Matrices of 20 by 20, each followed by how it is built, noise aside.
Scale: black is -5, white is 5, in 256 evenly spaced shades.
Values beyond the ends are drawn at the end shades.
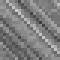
Toeplitz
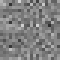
low rank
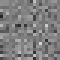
low rank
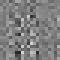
low rank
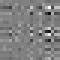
low rank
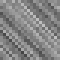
Toeplitz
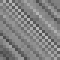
Toeplitz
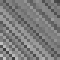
Toeplitz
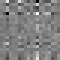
low rank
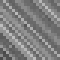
Toeplitz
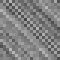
Toeplitz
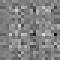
low rank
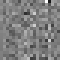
low rank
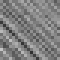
Toeplitz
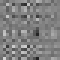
low rank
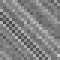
Toeplitz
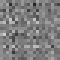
low rank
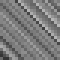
Toeplitz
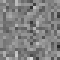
low rank
